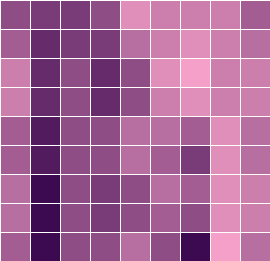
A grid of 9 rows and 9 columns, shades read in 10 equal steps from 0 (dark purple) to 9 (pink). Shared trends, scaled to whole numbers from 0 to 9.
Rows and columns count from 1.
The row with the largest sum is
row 3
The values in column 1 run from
4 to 7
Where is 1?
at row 5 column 2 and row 6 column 2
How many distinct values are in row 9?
5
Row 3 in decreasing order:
9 8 7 7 7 4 4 2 2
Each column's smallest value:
4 0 3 2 4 4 0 7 5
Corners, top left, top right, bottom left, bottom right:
4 5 5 6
